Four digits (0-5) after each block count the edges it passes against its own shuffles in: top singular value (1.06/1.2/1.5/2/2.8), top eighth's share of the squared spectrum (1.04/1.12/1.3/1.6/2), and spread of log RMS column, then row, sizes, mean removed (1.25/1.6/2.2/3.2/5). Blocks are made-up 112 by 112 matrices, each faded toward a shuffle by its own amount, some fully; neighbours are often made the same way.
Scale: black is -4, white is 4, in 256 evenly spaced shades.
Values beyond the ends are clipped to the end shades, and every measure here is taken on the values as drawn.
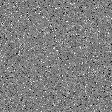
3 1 0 0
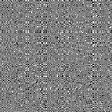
5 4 3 3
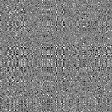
5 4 3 3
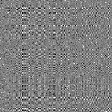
5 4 3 3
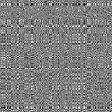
5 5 4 4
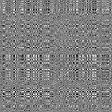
5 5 4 4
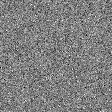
2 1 0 0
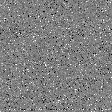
2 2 0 1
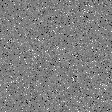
0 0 0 0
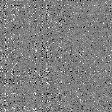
2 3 3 2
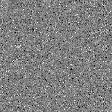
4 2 1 1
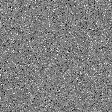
2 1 0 0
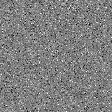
3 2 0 1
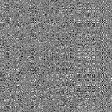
5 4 3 3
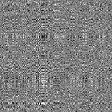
5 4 3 3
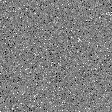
2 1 0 0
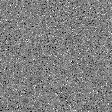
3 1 0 0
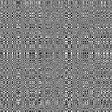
5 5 4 4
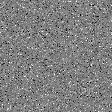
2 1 0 0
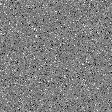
1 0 0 0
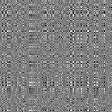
5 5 4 4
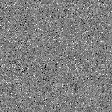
3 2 1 1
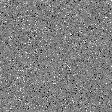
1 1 0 0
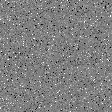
0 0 0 0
